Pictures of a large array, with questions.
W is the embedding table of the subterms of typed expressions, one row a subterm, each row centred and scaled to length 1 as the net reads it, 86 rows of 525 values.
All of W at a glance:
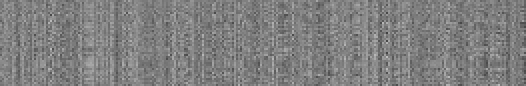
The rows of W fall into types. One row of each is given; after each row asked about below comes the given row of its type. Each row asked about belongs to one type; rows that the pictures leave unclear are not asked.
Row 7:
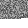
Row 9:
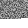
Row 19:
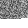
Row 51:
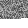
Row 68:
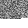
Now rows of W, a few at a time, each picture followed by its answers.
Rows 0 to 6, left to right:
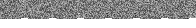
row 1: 51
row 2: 19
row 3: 9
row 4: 9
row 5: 7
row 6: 68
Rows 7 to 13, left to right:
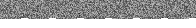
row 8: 19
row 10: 51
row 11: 68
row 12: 7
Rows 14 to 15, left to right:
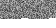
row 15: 19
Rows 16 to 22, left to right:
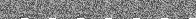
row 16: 7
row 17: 19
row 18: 7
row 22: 68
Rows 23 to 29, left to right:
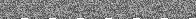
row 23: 68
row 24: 68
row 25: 51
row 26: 7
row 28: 51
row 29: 7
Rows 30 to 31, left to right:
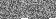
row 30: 19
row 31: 7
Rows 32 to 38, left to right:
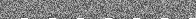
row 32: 9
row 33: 7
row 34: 51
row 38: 19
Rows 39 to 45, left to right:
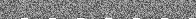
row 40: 51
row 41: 9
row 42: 68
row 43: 19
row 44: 51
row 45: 19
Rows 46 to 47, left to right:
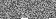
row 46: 68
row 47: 9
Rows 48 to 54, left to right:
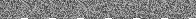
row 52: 7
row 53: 19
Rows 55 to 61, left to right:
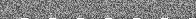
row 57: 51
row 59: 51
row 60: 19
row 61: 7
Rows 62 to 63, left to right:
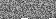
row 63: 7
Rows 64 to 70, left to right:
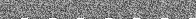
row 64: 7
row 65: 7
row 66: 19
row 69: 19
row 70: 19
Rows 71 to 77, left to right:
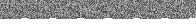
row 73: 51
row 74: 51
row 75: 19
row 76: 9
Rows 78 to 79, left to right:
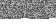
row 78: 7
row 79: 68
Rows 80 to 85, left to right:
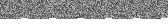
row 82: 7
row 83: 19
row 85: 68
